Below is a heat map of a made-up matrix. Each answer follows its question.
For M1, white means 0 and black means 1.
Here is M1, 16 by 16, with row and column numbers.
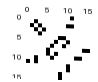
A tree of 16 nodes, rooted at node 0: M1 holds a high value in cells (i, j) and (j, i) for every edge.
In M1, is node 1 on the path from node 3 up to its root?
no
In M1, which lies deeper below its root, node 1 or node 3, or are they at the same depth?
the same depth
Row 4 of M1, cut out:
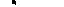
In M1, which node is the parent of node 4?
3
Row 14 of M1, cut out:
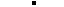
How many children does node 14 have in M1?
0
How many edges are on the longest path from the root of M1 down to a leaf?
9
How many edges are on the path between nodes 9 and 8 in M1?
2
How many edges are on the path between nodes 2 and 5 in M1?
5
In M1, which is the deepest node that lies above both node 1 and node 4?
2
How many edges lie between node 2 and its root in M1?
2
